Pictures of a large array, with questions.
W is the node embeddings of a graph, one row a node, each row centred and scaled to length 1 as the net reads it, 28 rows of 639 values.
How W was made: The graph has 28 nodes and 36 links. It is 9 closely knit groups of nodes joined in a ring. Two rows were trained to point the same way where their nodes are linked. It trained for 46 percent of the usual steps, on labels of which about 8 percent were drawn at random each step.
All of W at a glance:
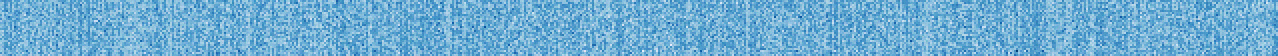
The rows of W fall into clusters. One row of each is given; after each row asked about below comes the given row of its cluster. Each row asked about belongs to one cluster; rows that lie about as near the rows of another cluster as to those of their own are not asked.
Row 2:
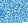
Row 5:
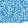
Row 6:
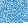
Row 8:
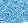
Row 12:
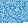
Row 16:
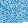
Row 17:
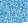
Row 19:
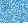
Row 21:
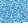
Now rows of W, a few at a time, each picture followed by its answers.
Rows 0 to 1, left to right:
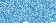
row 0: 5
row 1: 16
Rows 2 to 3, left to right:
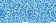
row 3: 2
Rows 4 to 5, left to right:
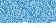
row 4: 16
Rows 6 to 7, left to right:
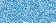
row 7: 19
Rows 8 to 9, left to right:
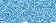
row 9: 17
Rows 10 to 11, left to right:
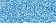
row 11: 12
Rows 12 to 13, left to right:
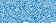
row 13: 21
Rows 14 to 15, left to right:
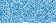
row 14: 2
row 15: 6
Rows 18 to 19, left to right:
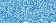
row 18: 5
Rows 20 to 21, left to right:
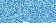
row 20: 17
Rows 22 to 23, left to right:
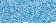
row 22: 21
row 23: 5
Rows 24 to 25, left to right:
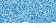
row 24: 12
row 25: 8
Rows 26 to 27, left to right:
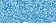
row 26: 19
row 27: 8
